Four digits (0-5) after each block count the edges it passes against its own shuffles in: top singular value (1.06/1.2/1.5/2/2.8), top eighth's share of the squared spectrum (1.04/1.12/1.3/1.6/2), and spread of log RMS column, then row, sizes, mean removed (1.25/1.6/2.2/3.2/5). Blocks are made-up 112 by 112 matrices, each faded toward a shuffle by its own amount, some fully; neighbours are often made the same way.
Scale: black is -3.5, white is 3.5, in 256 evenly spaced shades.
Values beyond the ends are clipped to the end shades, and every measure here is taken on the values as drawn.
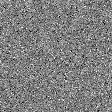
0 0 0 0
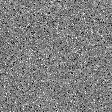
0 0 0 0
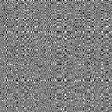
5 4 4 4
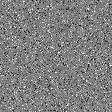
2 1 0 0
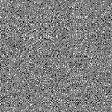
4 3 2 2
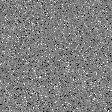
0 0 0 0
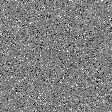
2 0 0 0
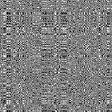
5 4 3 3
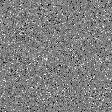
3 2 0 0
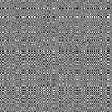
5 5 4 4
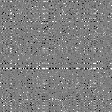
5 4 2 3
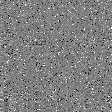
3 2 0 0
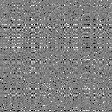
5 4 3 3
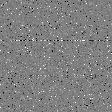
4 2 0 1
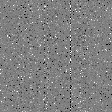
4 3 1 0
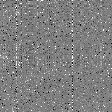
4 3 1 1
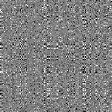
5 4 3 3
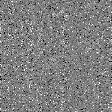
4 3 2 0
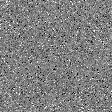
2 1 0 0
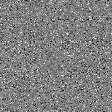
3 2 1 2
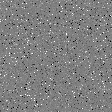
0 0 0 0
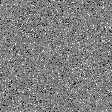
0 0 0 0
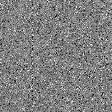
1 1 2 0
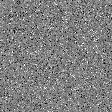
0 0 0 0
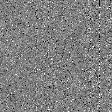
2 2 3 0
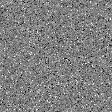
0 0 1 0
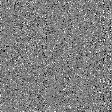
1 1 2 0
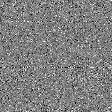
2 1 0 2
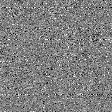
1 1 0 3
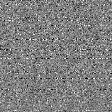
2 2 0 3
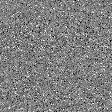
0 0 0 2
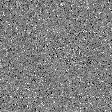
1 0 0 1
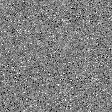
0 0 0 1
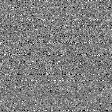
1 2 0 3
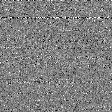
2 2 0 3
